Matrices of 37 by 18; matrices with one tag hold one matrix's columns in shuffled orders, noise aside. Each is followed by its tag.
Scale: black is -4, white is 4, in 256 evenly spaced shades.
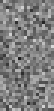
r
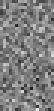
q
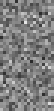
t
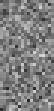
q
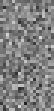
r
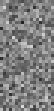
r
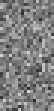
q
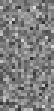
r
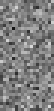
r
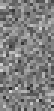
q
